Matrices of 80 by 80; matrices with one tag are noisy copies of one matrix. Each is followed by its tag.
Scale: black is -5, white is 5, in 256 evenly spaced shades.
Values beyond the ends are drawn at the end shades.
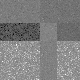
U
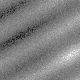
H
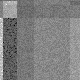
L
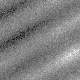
H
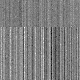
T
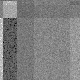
L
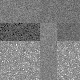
U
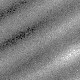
H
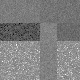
U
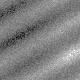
H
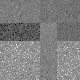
U
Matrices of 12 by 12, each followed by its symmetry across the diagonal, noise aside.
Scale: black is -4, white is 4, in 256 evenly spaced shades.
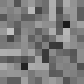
symmetric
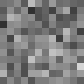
neither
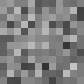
symmetric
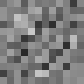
symmetric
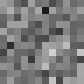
symmetric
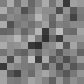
symmetric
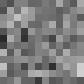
neither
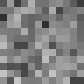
neither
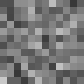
neither
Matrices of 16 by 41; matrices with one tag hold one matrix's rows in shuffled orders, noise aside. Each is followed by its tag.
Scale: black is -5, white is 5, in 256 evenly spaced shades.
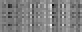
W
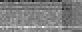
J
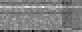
J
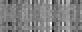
W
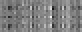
W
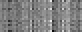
W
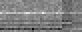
J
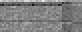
J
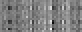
W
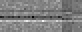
J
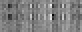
W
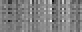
W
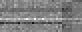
J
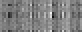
W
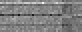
J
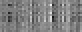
W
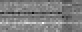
J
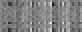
W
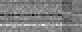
J
